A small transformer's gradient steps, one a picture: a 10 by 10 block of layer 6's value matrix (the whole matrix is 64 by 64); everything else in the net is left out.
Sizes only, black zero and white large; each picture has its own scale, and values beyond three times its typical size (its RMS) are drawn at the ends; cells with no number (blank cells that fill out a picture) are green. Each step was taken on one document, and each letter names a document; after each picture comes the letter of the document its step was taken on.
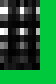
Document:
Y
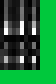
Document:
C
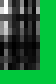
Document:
Y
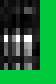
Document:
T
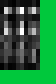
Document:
C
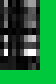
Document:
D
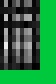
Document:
T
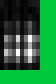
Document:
T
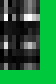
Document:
D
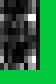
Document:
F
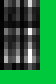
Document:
T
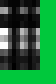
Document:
Y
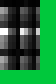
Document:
Y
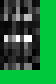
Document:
T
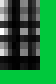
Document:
Y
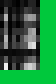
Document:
D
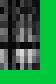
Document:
C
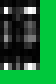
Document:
D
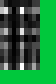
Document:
C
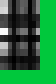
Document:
Y
